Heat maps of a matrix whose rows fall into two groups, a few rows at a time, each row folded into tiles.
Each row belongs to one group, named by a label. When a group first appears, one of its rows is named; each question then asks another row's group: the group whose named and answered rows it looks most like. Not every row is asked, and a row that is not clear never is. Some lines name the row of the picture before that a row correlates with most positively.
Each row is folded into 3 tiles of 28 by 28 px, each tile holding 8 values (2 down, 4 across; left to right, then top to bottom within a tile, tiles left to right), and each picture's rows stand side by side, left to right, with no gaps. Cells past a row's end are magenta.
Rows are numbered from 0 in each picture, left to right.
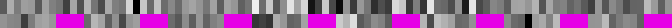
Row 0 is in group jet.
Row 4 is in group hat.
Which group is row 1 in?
jet
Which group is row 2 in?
jet
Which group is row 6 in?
jet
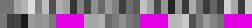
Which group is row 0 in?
jet
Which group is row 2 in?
hat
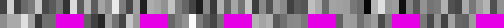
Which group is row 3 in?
hat
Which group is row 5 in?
jet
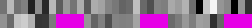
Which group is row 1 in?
jet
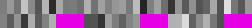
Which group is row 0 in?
jet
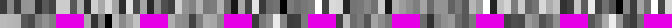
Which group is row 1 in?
jet
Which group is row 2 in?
jet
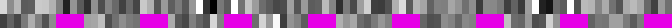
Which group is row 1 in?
hat
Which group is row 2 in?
hat
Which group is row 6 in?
hat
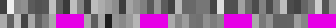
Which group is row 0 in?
jet
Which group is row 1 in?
jet
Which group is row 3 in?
hat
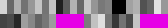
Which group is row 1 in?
jet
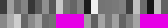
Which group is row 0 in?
hat
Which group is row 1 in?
jet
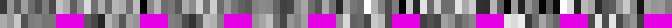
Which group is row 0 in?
hat
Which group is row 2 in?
jet
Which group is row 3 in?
jet
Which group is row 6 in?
hat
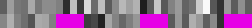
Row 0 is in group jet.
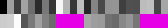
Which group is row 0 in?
hat
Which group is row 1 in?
hat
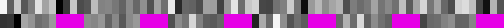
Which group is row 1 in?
jet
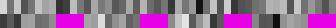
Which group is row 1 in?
hat
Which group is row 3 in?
jet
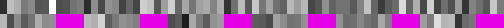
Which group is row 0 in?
jet
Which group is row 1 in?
hat
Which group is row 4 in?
hat
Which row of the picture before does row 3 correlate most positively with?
0
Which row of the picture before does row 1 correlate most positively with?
1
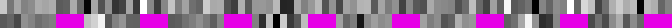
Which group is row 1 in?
hat
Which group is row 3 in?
jet
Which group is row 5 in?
jet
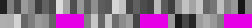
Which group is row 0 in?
hat
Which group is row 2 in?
jet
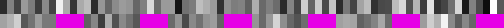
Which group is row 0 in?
hat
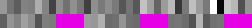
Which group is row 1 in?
hat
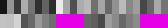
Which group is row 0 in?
hat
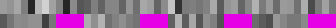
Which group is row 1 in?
hat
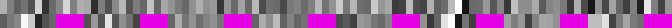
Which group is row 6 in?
jet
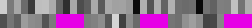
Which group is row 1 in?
jet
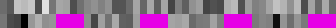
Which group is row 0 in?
jet
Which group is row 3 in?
jet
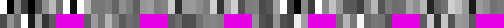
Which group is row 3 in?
hat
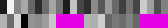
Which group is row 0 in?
jet
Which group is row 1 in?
hat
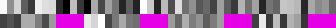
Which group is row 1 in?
hat
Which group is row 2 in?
jet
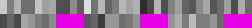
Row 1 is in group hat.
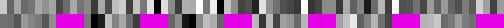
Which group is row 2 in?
jet
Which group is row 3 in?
jet
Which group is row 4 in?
hat
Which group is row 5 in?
hat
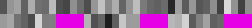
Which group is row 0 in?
jet
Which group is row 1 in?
jet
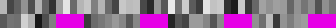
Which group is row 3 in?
jet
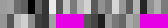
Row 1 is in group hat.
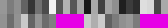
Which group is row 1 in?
hat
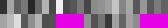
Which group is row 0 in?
hat
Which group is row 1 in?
jet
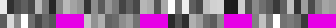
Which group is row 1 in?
hat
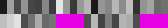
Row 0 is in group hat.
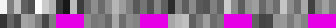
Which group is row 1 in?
jet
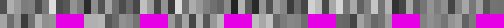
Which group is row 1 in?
hat
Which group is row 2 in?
jet
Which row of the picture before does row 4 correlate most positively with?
0
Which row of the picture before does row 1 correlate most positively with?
2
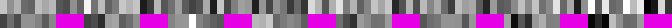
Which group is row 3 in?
hat
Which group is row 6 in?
jet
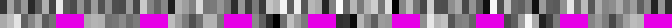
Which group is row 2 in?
jet
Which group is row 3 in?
jet
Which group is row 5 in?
jet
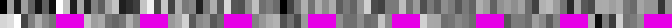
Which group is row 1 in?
hat
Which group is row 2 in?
hat
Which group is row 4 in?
hat
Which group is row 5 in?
hat
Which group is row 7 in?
jet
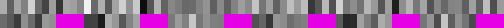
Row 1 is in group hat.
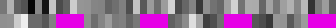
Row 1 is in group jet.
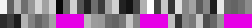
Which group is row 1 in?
hat
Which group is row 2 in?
jet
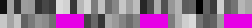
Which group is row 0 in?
hat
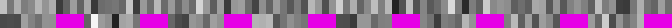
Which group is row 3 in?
hat
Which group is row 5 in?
hat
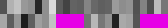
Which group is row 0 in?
jet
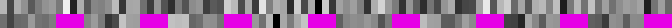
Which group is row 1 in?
jet
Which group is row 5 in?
hat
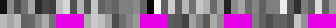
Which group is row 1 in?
jet
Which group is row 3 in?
hat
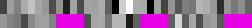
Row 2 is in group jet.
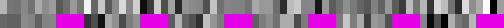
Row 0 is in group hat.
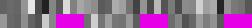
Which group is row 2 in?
jet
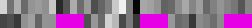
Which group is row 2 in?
jet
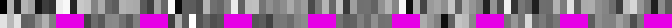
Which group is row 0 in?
hat
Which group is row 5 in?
jet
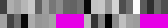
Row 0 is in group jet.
